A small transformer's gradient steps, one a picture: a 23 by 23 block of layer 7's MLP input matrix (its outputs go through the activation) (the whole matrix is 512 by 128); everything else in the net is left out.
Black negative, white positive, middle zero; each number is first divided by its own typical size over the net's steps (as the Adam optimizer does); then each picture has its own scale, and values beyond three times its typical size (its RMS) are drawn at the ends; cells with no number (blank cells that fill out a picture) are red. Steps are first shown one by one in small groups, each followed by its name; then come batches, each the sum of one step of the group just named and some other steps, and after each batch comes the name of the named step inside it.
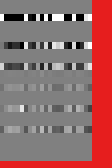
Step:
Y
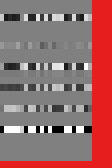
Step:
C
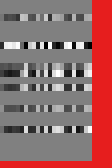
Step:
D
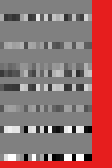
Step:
C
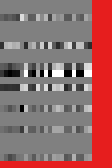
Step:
D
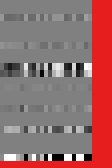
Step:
C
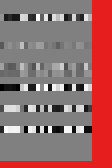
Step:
C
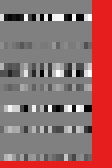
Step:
Y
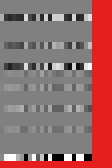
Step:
Y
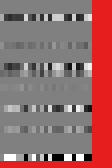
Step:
Y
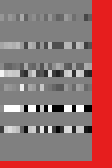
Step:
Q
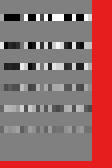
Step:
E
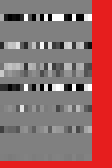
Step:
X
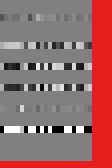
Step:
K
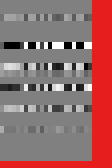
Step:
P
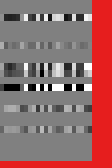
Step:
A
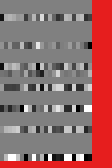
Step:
P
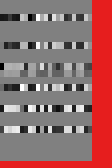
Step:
E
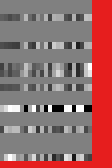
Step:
P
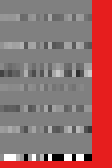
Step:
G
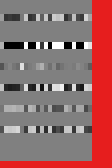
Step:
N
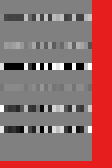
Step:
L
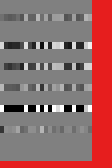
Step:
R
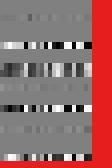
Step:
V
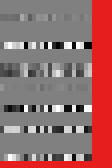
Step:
V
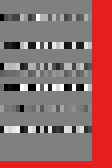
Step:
R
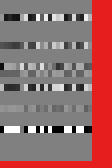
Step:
N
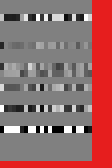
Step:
R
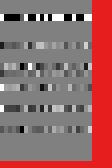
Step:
L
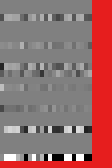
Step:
G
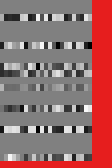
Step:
V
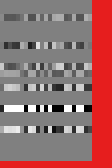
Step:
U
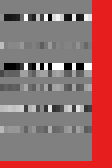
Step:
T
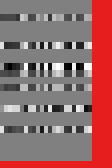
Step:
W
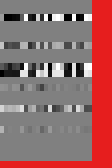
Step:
T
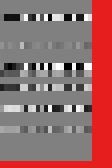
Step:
T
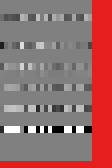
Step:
U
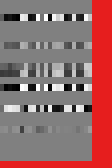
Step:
W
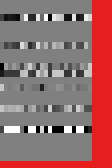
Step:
T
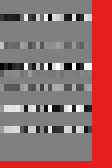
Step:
T
